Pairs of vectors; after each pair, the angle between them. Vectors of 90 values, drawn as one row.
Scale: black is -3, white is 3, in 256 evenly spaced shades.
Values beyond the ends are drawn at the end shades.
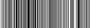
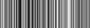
partly aligned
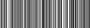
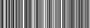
orthogonal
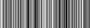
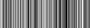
nearly parallel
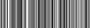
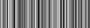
partly aligned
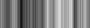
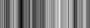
nearly parallel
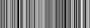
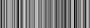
nearly parallel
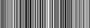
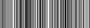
nearly parallel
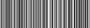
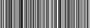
partly aligned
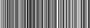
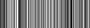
partly opposed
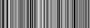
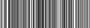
nearly opposite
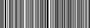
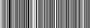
orthogonal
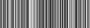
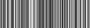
nearly parallel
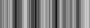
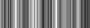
nearly opposite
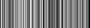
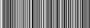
partly aligned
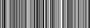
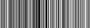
partly aligned
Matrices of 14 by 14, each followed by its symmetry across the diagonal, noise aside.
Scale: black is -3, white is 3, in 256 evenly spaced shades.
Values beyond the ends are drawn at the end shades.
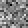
neither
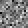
symmetric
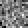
neither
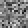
neither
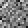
symmetric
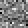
neither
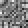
symmetric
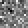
symmetric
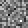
symmetric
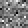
neither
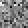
neither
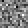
neither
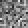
symmetric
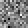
neither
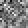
symmetric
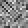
symmetric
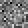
symmetric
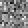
neither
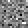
neither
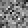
symmetric
